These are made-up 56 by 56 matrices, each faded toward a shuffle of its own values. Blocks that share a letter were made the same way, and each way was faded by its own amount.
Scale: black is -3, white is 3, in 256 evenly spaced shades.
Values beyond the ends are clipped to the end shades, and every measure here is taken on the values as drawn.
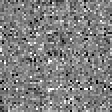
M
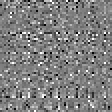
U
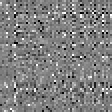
U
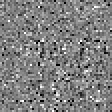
M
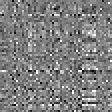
U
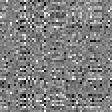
U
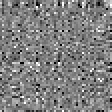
U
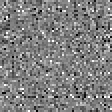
M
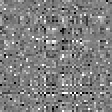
U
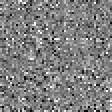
M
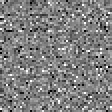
M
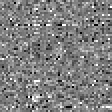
M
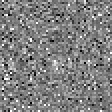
M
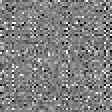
U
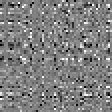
U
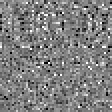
M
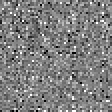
M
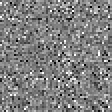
M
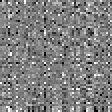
U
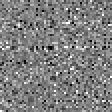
M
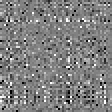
U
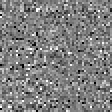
M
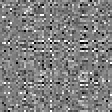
U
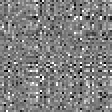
U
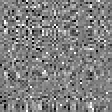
U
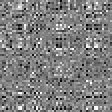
U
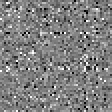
M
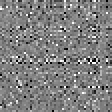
U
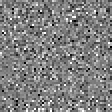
M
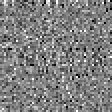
M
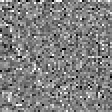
M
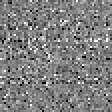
M
